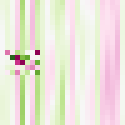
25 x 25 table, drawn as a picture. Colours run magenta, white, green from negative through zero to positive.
Odd patch: rougher, in the middle left. Roughest part: middle left. Grain: streaks running down.
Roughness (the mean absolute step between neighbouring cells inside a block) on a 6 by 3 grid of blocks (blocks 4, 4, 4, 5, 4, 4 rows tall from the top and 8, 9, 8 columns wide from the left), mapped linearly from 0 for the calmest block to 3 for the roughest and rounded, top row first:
1 0 0
1 0 0
3 0 0
2 0 0
1 0 0
1 0 0
